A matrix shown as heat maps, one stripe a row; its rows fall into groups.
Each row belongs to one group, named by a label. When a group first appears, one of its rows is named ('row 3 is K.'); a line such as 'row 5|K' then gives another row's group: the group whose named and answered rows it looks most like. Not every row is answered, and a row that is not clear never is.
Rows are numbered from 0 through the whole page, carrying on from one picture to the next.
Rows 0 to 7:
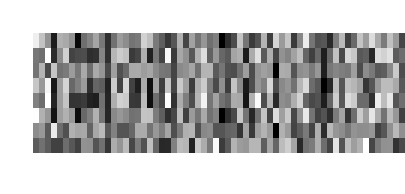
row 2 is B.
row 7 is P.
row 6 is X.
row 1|P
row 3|P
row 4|P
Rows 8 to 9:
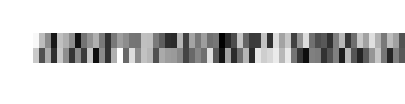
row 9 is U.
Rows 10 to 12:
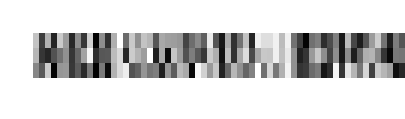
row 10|U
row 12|P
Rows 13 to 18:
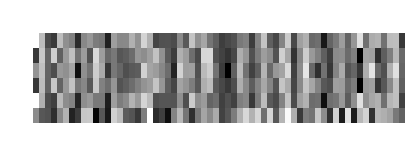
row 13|B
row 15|B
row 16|B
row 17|B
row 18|P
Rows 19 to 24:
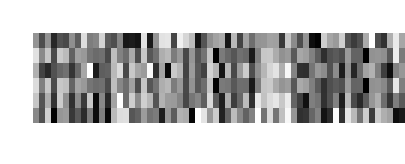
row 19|X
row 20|U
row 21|U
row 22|U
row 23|U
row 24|P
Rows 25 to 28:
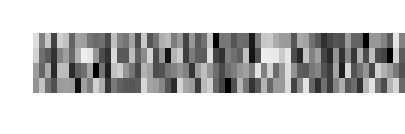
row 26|U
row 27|P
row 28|B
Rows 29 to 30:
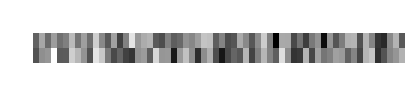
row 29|B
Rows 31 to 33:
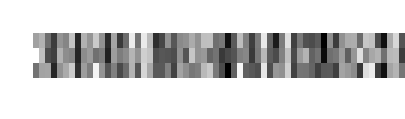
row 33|B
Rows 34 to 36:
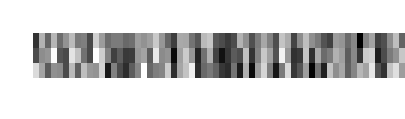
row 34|B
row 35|X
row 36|X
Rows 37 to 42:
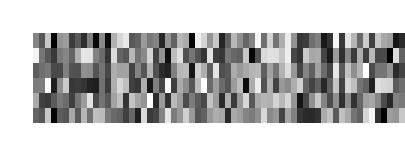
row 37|P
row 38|U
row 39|P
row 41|U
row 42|X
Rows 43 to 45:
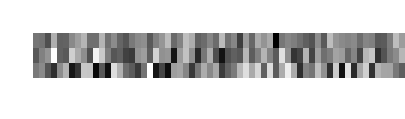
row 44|X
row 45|P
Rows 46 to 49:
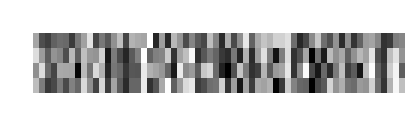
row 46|U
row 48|B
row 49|X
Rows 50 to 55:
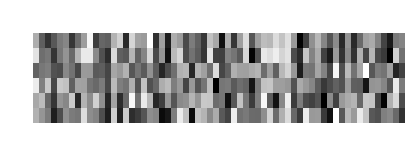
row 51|U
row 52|P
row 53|U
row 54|B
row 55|P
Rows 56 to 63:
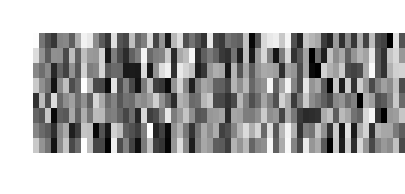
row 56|U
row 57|X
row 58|X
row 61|X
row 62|P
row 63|P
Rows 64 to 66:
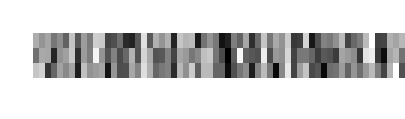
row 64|X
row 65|B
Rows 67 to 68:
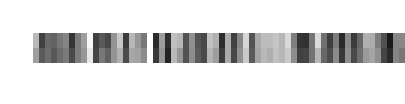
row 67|U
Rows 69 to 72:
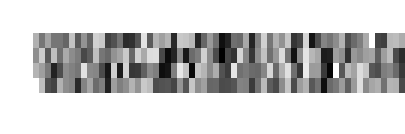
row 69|X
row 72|B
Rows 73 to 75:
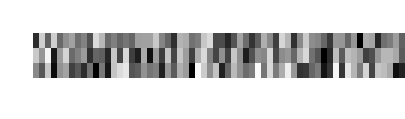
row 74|P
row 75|P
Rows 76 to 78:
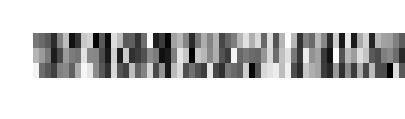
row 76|P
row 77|P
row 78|U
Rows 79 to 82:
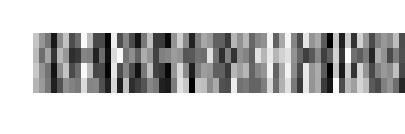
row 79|P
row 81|P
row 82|P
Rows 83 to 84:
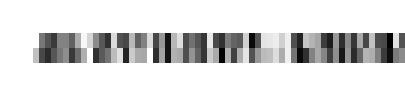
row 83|U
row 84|U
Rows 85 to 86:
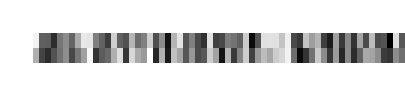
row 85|U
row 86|U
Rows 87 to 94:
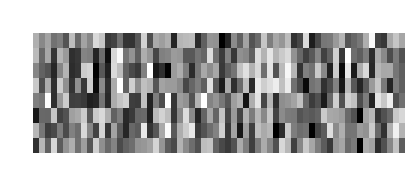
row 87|X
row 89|P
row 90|U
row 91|P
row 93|X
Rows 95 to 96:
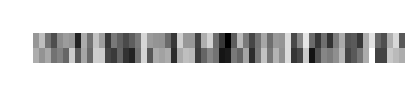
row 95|B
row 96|X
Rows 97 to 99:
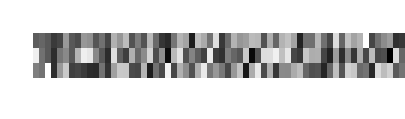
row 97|P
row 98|U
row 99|P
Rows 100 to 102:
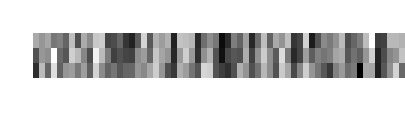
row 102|B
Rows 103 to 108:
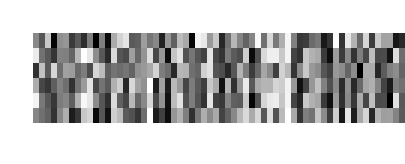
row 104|U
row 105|B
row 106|U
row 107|U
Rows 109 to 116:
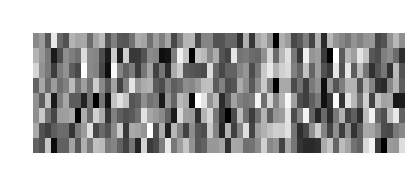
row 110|P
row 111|U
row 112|B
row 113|P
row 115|U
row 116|X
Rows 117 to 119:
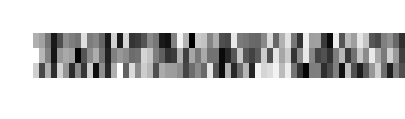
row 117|P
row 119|U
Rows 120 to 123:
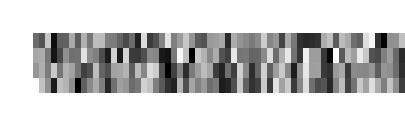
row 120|X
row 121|P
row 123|B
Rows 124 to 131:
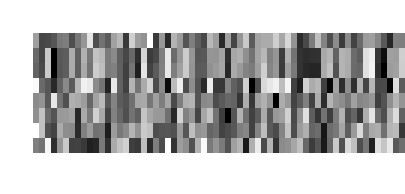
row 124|U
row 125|X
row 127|U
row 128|X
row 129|B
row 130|B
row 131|P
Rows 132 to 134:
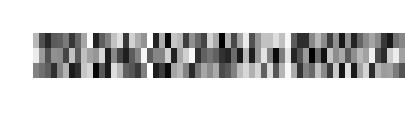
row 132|U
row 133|X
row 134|P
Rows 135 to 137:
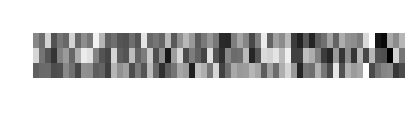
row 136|U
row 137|P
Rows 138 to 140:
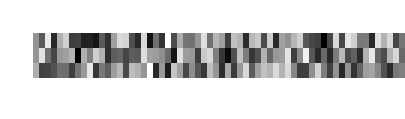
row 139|B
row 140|U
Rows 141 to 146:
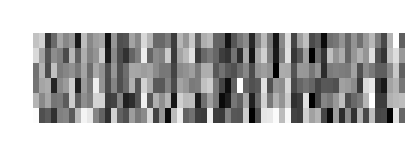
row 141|B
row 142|X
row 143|B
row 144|B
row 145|X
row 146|U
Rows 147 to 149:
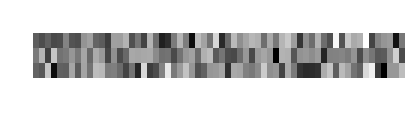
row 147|P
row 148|B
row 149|X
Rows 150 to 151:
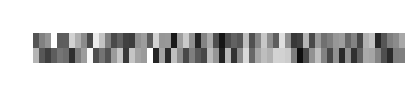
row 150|X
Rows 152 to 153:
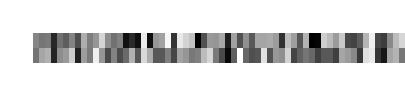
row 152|X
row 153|B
